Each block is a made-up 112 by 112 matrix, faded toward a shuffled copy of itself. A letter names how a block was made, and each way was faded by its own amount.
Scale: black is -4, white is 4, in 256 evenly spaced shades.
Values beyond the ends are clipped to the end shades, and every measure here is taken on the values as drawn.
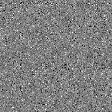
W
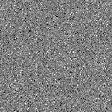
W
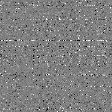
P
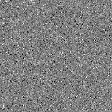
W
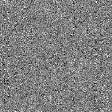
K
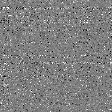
P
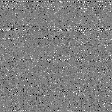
P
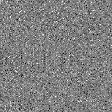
W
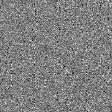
K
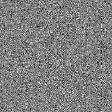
K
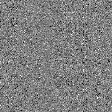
K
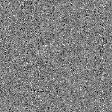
K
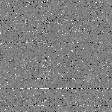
P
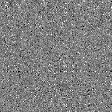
W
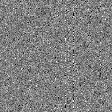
K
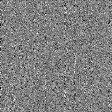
K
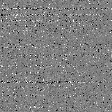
P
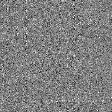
K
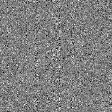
K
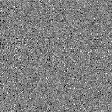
W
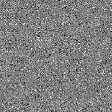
W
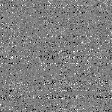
P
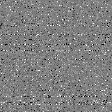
P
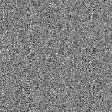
K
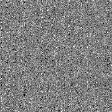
K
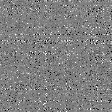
P
